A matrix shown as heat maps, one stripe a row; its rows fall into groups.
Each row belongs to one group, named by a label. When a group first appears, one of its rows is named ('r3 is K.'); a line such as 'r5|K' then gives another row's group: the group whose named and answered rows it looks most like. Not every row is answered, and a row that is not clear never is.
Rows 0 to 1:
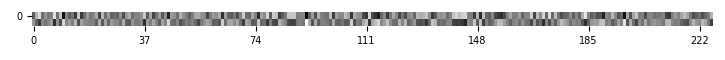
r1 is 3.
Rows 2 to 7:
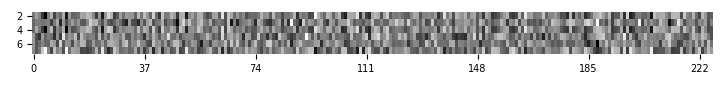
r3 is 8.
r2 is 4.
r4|4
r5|3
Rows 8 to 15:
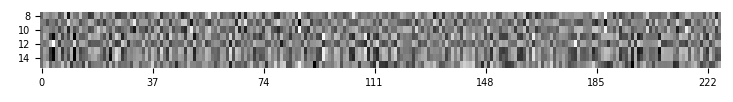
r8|8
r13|4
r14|4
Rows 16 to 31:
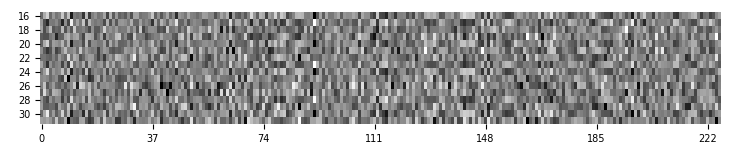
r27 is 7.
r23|3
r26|7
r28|3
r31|8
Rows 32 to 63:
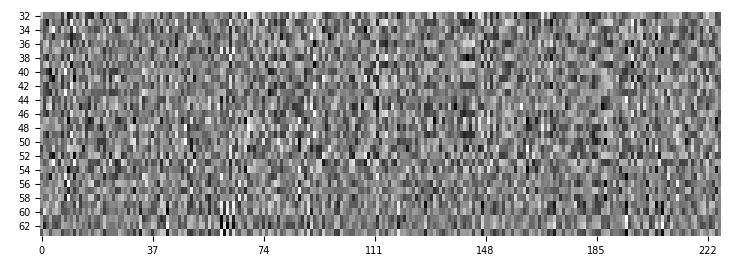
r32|8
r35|8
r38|3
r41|4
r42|3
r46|3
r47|8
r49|3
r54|8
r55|7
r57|8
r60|7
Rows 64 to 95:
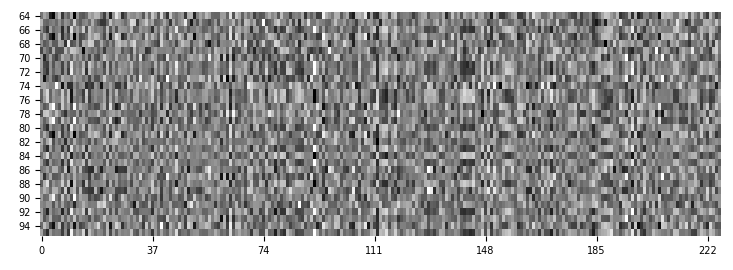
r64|4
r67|4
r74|8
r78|7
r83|3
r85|3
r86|8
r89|8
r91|8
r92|3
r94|4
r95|3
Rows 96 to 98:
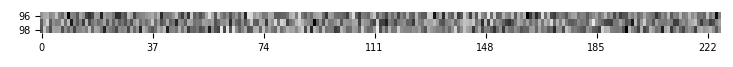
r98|7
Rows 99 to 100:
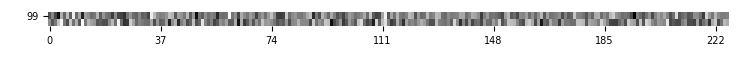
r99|7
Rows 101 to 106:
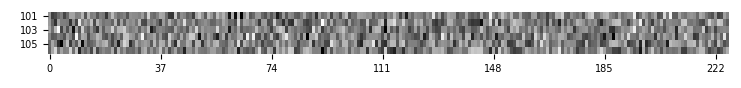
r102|3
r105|4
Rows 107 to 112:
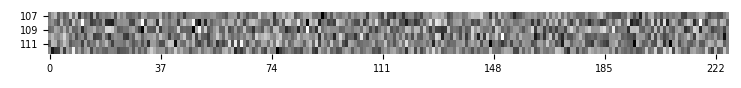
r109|8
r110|8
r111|7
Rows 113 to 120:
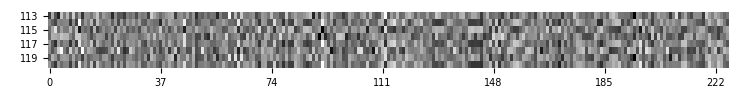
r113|7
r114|3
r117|3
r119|7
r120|3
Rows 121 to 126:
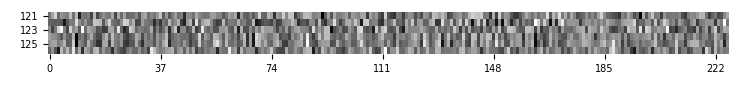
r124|8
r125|8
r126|7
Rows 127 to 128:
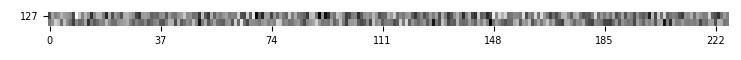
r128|7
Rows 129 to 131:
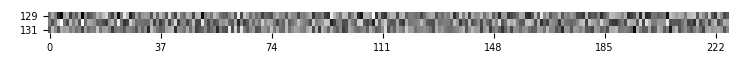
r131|7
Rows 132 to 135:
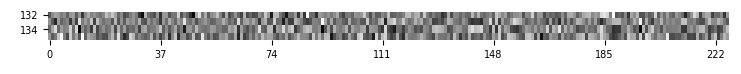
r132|8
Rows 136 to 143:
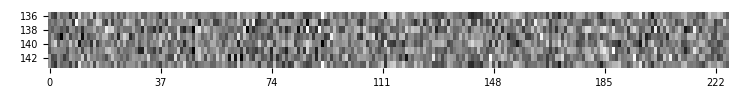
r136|3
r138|8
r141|8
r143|3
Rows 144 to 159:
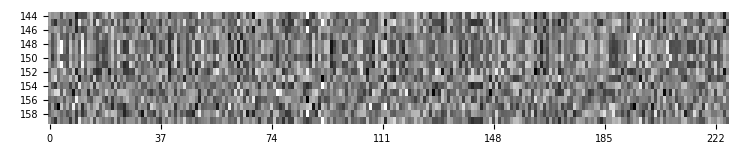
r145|3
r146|8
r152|8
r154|3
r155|7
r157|7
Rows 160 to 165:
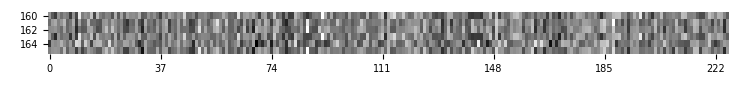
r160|3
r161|8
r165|8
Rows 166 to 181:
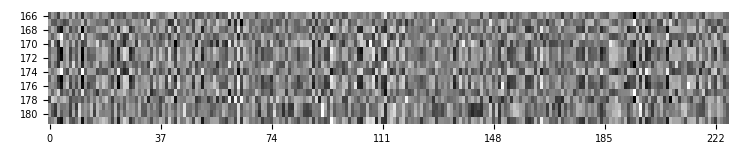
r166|7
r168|4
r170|7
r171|4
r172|4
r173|7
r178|7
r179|3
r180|3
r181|4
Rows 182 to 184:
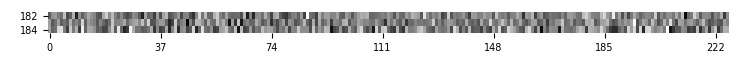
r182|8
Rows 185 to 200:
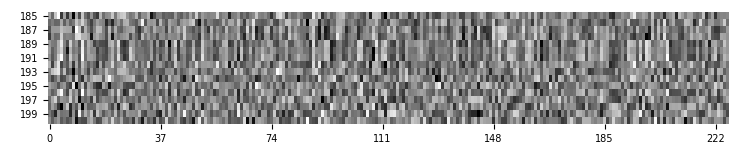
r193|7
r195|8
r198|4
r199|3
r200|8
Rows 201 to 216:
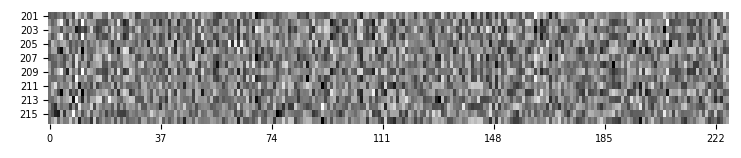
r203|8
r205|7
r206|4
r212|4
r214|3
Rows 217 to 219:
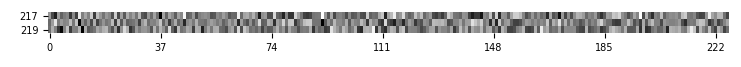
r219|4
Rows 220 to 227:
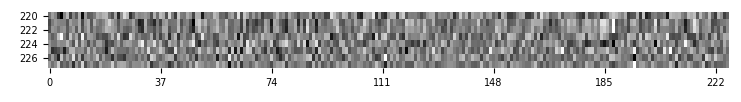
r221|8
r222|8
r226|7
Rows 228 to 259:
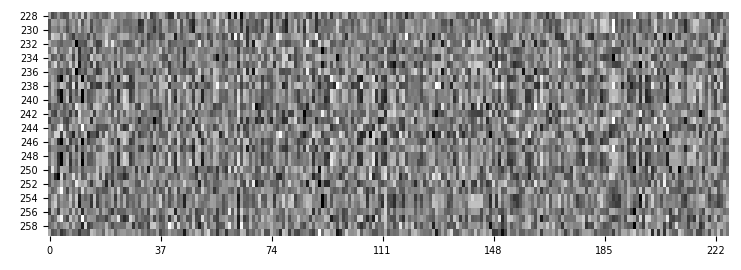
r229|8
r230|8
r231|7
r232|8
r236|8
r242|3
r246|4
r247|8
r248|4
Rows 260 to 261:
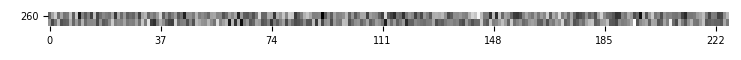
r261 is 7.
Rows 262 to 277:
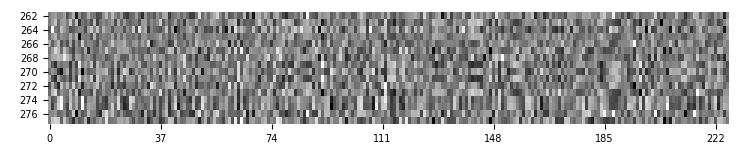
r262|8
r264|7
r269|3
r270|4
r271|3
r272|7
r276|8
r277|7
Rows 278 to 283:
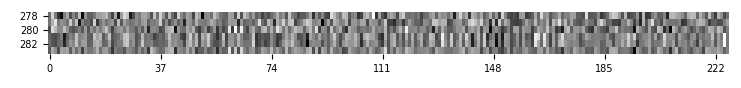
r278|4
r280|7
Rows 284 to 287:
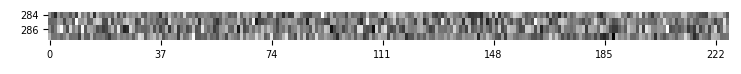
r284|3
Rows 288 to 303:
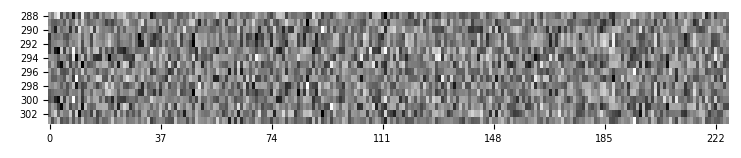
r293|7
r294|8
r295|4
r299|8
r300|7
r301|4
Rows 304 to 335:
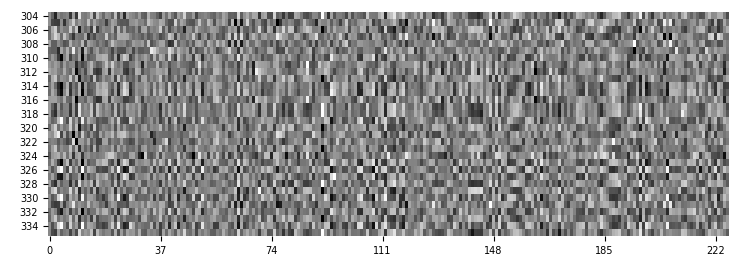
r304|3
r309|7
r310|4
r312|8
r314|4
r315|4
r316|8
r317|3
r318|3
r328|3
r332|4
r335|3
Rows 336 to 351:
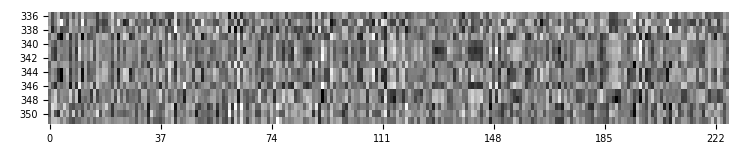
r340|3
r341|3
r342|3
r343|7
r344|4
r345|4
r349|7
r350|7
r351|7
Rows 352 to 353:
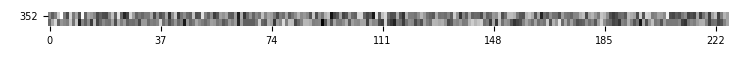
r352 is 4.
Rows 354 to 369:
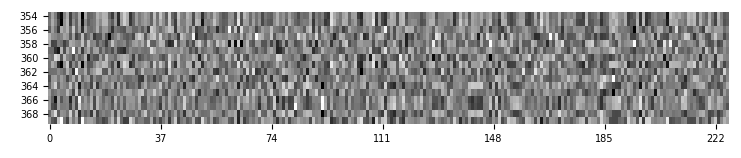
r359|7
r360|7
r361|4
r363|8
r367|3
